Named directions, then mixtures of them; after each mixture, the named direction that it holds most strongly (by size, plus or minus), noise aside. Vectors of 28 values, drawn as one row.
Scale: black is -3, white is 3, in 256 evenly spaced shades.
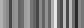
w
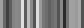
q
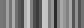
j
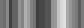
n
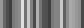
q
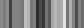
n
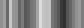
n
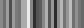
j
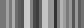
j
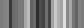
n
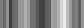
n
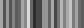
j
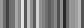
q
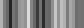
n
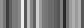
q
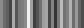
j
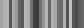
w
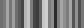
j
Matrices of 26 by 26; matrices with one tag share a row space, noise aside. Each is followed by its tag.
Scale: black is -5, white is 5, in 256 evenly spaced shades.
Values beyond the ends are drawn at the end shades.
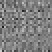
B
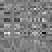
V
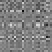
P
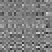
P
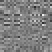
V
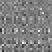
B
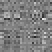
V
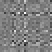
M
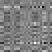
V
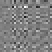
M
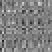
B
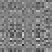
P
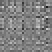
P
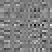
V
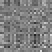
V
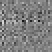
B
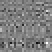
P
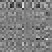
P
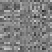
V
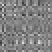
B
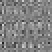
B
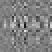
M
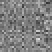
P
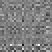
P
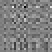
M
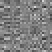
V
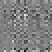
M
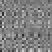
B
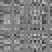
V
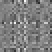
M
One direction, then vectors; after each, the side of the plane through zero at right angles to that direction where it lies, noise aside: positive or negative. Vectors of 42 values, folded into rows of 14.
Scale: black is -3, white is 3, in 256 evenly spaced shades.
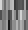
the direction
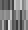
negative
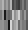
positive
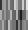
negative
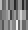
positive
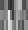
negative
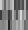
positive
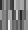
negative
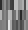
negative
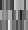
negative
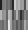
negative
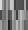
positive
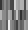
negative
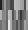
negative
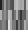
negative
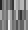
negative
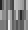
negative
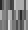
negative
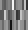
positive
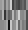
positive
